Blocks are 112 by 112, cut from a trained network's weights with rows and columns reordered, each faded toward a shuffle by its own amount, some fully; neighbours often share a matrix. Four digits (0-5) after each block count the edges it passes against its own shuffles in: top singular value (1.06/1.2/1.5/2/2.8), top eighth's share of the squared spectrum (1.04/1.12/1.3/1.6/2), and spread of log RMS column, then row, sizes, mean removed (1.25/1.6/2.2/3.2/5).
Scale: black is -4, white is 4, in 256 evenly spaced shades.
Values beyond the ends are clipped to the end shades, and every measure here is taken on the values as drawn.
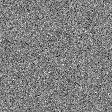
0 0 0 0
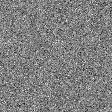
0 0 0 0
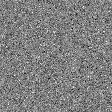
0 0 0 0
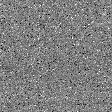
1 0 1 0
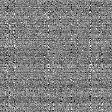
4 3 3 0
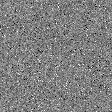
0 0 0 0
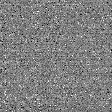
2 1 1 0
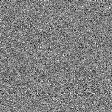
3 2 0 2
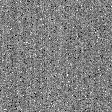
2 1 0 0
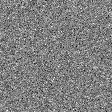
0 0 0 0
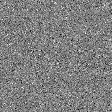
2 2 0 1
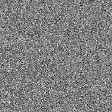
2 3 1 1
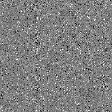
3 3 3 1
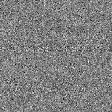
2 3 0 2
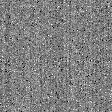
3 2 0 1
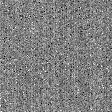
3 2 0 1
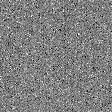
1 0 0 0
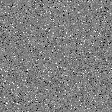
1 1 0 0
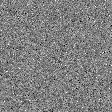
1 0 0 0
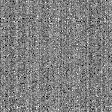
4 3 0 2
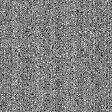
3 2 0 2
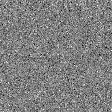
2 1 0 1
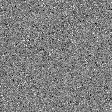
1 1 0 0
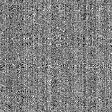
4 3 1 3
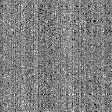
4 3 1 3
